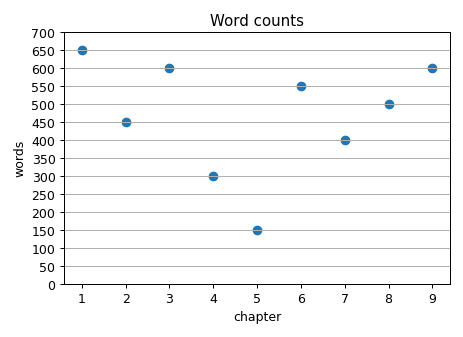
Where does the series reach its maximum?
1
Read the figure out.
Title: Word counts
x-axis: chapter, ticks 1 2 3 4 5 6 7 8 9
y-axis: words, ticks 0 50 100 150 200 250 300 350 400 450 500 550 600 650 700
Values:
650 450 600 300 150 550 400 500 600
